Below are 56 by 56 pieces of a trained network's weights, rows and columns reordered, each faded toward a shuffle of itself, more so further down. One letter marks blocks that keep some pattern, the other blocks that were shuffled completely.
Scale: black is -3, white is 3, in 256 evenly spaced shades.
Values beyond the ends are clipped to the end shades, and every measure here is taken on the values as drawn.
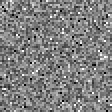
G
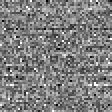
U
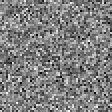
U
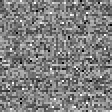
U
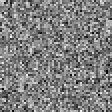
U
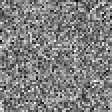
G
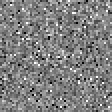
U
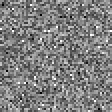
G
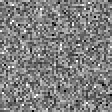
G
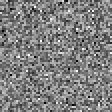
G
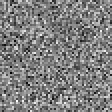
U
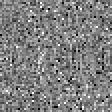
U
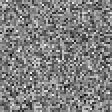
U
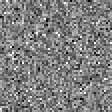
U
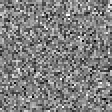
G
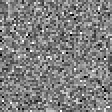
G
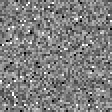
U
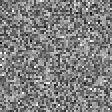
G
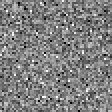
G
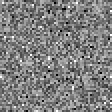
G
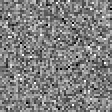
G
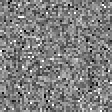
U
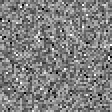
G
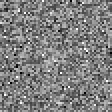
G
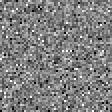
G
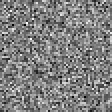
G
